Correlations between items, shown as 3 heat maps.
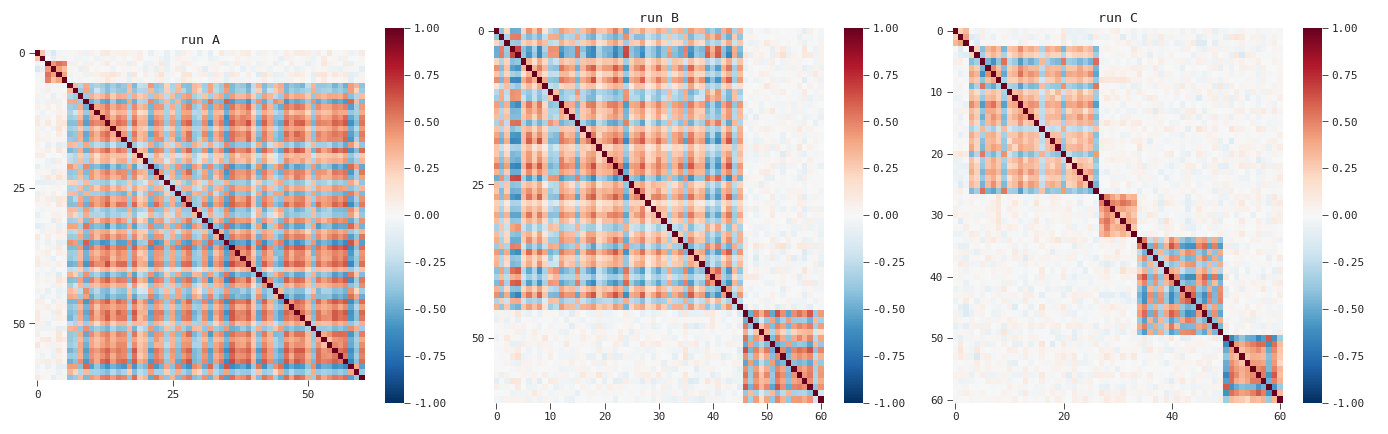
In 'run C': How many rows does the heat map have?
61
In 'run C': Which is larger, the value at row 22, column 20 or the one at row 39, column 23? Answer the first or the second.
the second
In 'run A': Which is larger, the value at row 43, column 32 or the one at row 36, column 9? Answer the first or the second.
the first
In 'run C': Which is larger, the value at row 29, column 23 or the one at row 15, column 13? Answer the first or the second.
the second
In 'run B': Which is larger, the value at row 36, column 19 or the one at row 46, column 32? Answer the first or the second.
the first
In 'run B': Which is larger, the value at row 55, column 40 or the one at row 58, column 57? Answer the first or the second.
the second
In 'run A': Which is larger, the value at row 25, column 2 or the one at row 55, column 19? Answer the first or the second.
the second
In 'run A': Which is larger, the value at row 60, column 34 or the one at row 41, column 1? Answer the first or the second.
the first
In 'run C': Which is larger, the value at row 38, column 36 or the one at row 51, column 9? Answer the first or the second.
the first
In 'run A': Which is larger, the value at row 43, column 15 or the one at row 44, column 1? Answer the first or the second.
the first
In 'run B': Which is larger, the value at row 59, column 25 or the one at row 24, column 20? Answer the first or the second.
the first
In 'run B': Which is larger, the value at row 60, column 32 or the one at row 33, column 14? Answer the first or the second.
the second
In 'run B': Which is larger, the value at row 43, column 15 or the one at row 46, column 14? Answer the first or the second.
the second
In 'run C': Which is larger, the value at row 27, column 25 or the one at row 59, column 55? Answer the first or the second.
the second
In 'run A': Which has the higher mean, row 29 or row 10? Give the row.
10
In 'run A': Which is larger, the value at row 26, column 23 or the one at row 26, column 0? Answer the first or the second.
the second
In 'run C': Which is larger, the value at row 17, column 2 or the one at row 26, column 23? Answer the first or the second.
the first
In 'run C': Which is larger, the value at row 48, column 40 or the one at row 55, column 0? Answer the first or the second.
the first
